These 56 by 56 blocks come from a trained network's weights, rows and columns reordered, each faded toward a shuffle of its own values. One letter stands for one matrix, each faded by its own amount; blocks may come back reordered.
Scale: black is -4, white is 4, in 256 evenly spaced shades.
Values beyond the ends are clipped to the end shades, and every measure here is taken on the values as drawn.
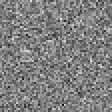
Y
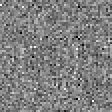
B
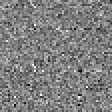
B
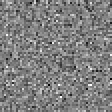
B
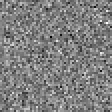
Y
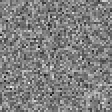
Y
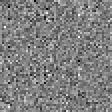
B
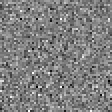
B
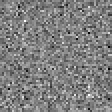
B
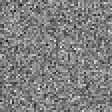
Y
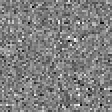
B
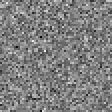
Y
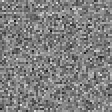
Y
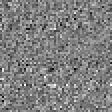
B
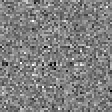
B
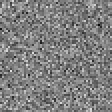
Y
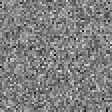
Y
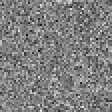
Y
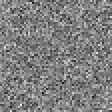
Y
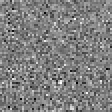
B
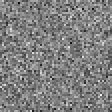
Y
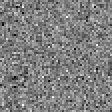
B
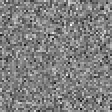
Y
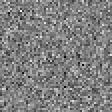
Y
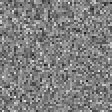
Y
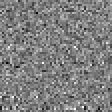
B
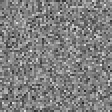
Y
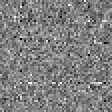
B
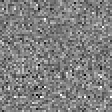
B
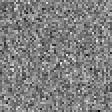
Y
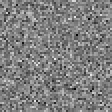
Y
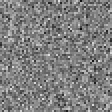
Y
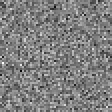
Y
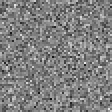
Y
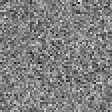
Y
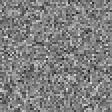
Y
